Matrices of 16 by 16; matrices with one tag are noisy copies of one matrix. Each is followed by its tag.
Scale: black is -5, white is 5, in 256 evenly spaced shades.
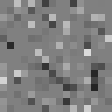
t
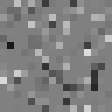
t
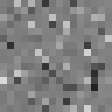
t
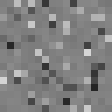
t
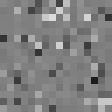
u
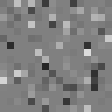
t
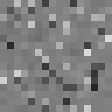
t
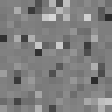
u
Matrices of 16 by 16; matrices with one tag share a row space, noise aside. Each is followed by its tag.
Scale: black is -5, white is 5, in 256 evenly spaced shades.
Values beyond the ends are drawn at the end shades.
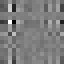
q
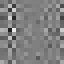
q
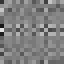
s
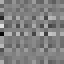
s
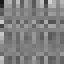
s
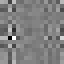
q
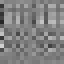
s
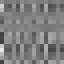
s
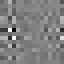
q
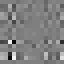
q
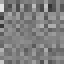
s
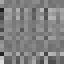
s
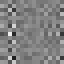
q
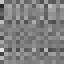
s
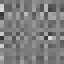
s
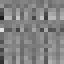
s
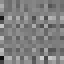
s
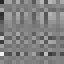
s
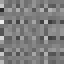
s
